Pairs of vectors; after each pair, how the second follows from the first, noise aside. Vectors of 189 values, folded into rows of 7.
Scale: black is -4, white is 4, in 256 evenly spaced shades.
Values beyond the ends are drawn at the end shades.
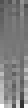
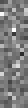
shuffled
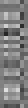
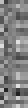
wrapped around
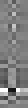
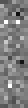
shuffled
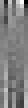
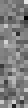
shuffled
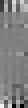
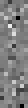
shuffled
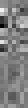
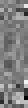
wrapped around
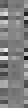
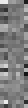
wrapped around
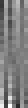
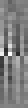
wrapped around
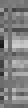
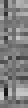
wrapped around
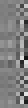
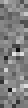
shuffled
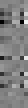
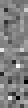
shuffled
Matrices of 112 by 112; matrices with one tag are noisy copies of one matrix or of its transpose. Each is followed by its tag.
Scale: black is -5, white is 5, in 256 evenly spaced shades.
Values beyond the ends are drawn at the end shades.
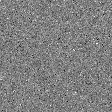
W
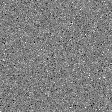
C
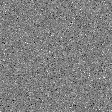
C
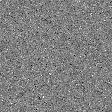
W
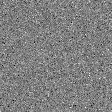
C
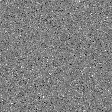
W
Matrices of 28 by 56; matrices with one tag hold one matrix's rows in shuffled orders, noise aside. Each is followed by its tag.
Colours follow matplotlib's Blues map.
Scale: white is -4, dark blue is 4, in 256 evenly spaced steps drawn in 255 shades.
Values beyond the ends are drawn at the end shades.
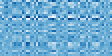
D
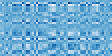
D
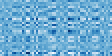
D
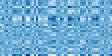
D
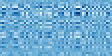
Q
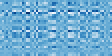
D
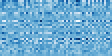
Q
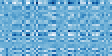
D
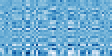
D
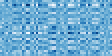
D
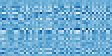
Q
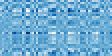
D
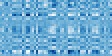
D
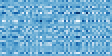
Q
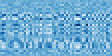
Q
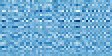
Q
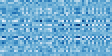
Q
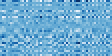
Q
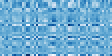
D
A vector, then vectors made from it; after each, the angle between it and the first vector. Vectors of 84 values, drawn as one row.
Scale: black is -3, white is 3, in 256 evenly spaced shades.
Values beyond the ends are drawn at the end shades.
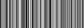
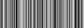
orthogonal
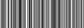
nearly opposite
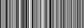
nearly parallel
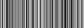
partly aligned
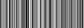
nearly parallel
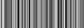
orthogonal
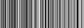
orthogonal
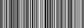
partly aligned
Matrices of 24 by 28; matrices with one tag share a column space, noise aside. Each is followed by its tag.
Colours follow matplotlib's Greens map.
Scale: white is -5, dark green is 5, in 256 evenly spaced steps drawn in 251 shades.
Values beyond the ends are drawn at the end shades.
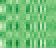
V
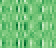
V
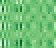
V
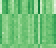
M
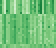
M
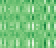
V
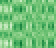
V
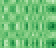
V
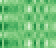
V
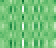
V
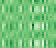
V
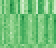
M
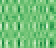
V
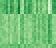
M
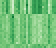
M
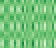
V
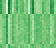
M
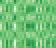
V
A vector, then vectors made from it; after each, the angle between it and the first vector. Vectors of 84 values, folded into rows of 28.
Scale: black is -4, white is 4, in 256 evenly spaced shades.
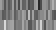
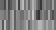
partly aligned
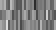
orthogonal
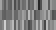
nearly parallel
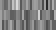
orthogonal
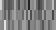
partly aligned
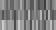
partly aligned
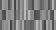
partly aligned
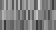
nearly opposite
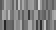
nearly opposite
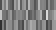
partly opposed
